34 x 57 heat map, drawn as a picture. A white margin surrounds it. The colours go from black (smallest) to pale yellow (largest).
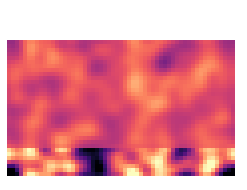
Seam: horizontal, 80% of the way down, the top part calmer. Histogram: skewed, a long tail of low values. Slope: none. Grain: blotchy. Lone odd cells: none.
